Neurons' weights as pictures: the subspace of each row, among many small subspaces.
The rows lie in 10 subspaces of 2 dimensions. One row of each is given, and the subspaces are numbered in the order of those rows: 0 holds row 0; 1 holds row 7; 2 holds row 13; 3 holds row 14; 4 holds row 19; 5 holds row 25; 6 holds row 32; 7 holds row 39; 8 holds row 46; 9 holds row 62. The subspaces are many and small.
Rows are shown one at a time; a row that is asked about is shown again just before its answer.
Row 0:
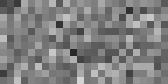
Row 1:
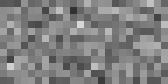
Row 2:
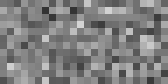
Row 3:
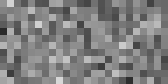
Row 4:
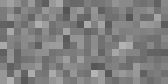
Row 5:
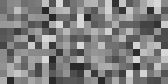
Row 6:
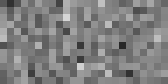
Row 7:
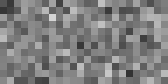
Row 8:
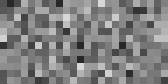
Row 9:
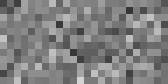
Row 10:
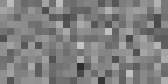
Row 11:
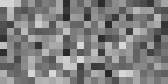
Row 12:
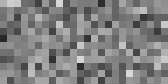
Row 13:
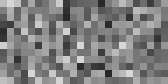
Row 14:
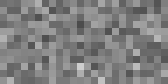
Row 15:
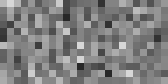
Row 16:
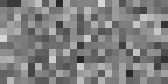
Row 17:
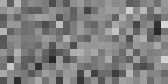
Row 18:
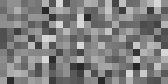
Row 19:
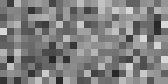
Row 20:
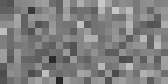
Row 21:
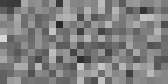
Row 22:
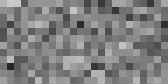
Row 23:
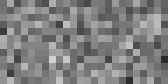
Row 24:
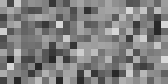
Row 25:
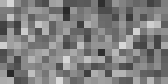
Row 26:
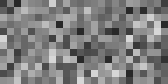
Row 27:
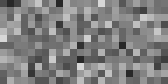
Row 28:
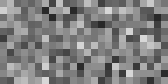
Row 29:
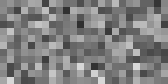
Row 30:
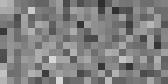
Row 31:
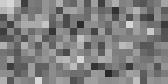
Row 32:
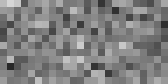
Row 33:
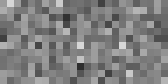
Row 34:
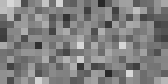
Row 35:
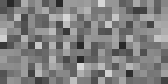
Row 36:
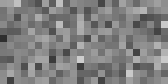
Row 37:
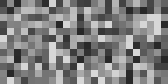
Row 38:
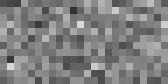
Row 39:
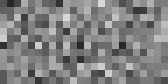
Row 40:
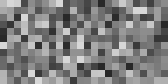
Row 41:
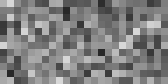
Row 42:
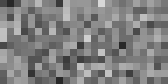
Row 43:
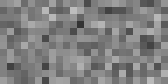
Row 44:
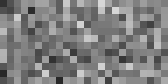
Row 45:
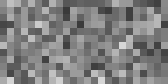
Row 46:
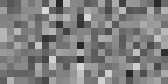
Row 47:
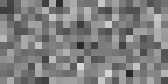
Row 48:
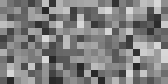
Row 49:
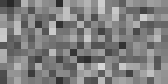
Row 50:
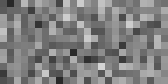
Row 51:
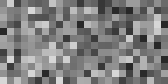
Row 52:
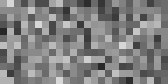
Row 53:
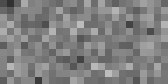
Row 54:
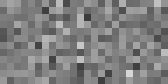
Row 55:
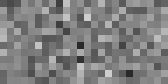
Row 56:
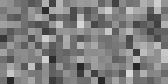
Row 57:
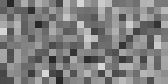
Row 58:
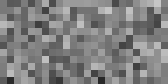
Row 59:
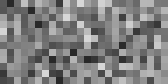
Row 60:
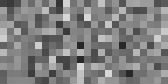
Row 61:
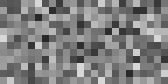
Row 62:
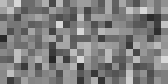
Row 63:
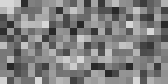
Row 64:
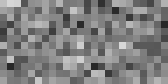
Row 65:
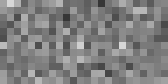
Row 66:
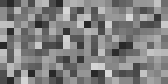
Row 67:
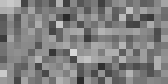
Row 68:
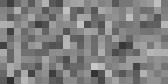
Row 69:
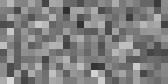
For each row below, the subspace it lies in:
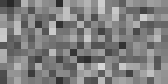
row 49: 9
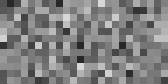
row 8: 7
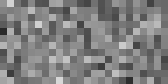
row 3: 9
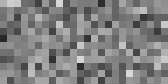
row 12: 5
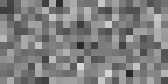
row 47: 6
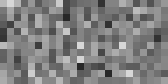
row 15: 2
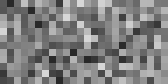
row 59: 0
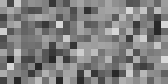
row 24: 4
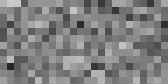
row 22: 6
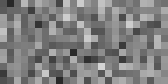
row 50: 0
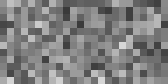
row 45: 2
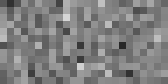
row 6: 2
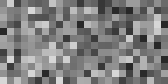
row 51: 4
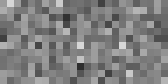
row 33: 7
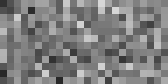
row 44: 4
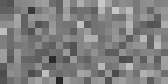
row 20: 4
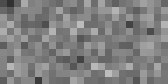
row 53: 1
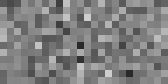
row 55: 8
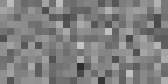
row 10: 7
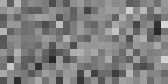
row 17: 4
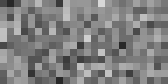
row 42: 5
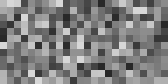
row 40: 7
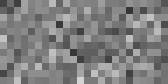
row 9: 0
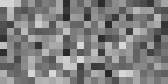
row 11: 8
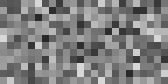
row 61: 3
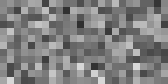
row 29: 3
